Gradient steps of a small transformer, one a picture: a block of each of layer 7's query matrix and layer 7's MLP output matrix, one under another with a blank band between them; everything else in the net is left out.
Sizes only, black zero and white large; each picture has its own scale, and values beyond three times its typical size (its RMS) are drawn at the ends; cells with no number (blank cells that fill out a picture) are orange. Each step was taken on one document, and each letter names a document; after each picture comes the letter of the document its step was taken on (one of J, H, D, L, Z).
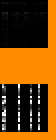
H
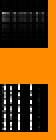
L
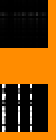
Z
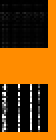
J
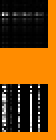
J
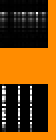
Z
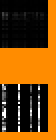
H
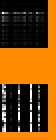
J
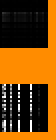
L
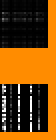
J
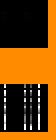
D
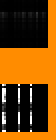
Z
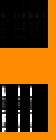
Z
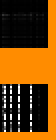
L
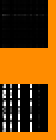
L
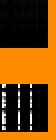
Z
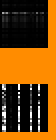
H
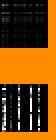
J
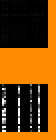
H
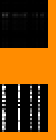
H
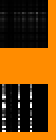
Z
